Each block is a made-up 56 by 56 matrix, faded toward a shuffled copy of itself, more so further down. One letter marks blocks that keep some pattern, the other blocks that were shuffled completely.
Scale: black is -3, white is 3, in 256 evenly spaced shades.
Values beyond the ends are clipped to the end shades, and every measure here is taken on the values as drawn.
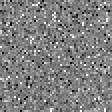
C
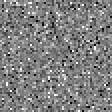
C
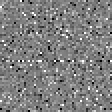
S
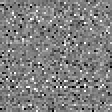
S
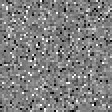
C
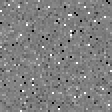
C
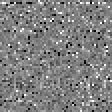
S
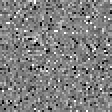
S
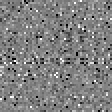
S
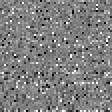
S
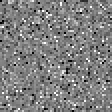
C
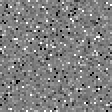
C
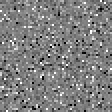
C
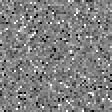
C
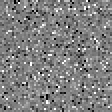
C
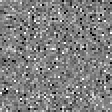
S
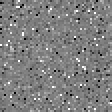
C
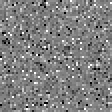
C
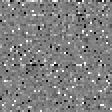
S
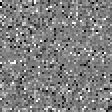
S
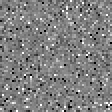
C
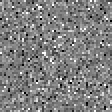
C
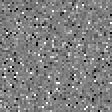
C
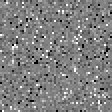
C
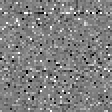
S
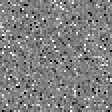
C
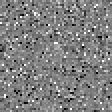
S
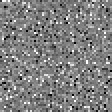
C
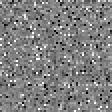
S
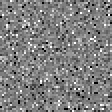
C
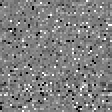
S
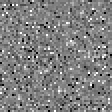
S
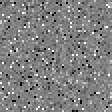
C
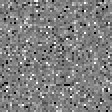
C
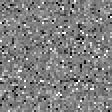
S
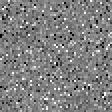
C
